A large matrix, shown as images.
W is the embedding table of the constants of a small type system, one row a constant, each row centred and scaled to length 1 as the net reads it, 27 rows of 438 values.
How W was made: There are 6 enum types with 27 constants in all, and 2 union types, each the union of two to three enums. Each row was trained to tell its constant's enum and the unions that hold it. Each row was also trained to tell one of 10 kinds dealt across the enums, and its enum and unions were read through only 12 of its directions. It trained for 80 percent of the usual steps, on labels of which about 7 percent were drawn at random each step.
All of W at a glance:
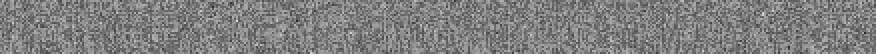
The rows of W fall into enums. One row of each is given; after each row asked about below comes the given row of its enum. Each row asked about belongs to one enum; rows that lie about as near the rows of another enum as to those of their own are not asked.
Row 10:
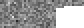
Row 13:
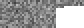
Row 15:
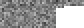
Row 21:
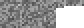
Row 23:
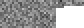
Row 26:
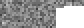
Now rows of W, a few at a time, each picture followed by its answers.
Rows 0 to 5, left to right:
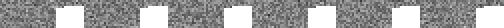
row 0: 26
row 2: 21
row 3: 23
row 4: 10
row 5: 13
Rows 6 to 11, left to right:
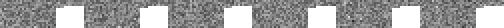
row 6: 15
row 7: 13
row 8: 10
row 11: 15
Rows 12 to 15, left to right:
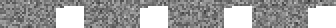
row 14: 15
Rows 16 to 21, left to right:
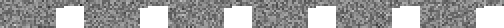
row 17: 10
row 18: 23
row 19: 15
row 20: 23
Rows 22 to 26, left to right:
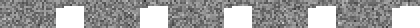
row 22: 23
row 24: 13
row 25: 13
